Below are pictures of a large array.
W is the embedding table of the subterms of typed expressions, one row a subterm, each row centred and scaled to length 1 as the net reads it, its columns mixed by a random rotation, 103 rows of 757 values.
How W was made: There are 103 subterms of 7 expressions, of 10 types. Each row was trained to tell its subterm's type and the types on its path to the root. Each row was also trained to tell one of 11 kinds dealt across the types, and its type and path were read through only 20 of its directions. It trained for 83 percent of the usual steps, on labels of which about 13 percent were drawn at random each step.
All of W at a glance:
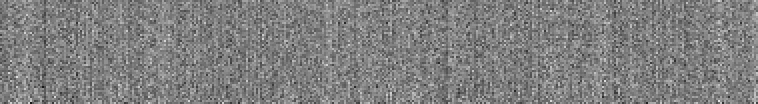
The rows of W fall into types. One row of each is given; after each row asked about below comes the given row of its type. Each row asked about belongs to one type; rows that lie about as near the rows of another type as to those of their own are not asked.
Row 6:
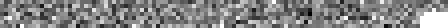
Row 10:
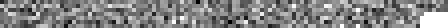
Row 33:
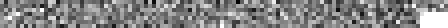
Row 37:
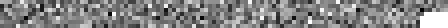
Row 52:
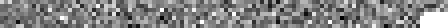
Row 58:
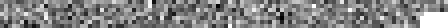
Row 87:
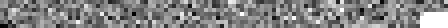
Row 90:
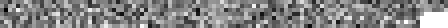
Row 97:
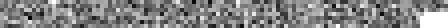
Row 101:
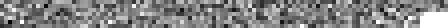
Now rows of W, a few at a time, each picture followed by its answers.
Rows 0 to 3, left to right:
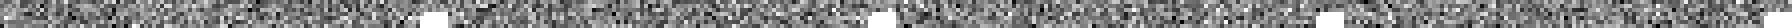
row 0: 101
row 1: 37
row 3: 58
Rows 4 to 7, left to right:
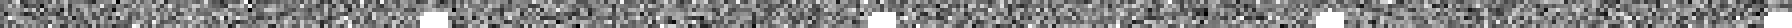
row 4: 101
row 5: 52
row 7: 87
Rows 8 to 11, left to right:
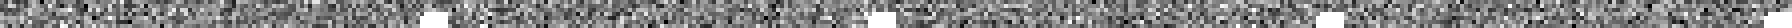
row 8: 97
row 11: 37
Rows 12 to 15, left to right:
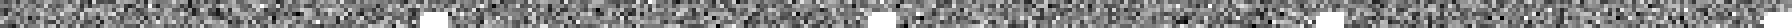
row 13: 10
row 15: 33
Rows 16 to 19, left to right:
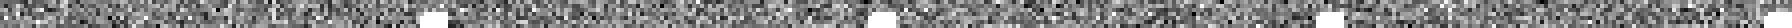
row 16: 58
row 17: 87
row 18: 97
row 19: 52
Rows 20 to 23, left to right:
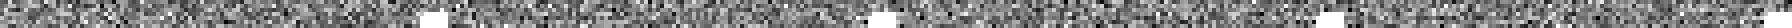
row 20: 97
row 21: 101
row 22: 37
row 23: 90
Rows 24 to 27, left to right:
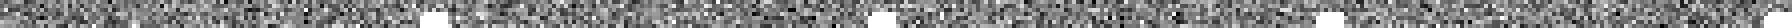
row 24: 10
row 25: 6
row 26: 97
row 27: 10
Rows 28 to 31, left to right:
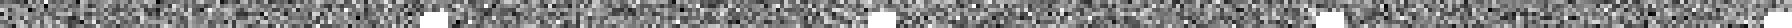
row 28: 58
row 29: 101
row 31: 6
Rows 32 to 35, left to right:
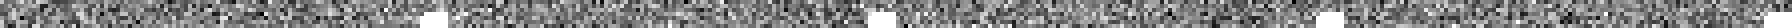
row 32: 6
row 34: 10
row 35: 10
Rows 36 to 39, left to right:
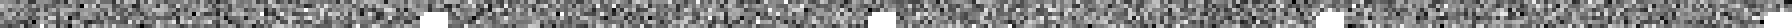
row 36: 10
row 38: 10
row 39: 101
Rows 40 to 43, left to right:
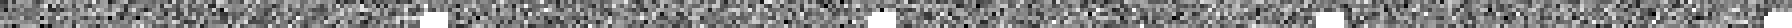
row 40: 90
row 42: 97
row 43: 6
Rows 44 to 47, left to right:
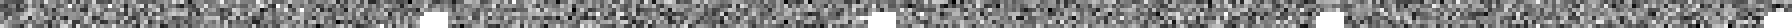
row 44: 90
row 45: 90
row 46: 87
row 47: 33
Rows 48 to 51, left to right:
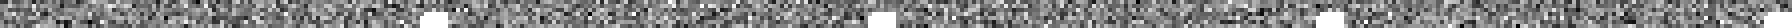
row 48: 10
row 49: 90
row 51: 97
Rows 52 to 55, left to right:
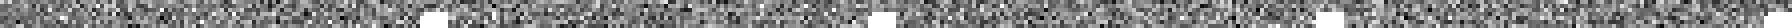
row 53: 58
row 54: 33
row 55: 37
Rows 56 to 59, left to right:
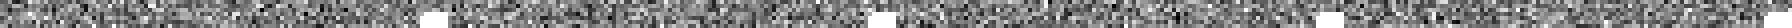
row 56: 52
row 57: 52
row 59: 10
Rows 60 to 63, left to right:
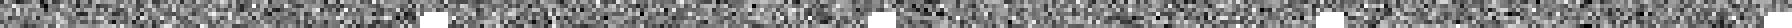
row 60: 58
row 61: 58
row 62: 10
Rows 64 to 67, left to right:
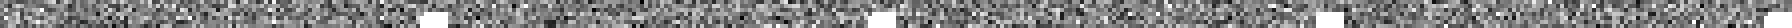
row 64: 58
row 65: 37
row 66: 10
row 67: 101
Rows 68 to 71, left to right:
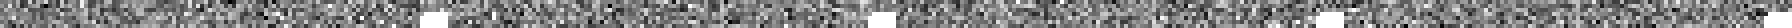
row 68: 101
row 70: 33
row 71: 87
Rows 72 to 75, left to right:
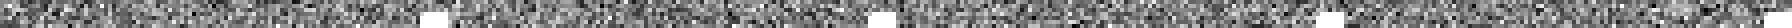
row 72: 101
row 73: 97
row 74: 90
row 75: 37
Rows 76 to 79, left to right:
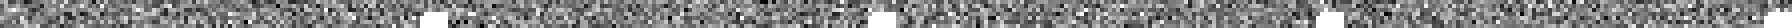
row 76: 101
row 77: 87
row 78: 90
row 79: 101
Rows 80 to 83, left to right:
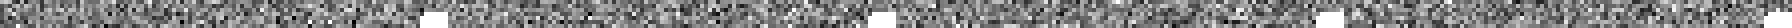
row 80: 58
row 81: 58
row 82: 37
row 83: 6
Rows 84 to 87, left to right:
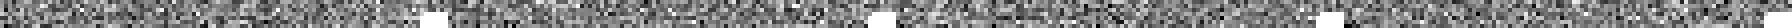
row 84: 52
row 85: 52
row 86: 87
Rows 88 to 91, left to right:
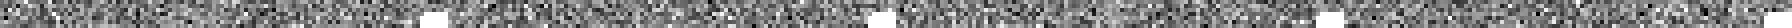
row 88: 90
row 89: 52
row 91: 37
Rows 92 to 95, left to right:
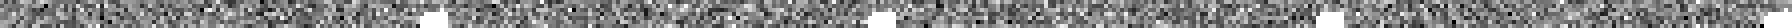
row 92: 52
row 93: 90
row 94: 58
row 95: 52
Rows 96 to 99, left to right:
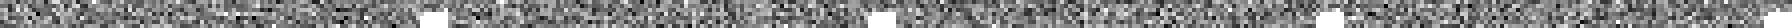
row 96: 52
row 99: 6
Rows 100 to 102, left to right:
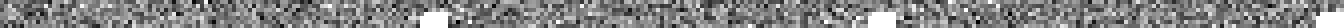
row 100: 101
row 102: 58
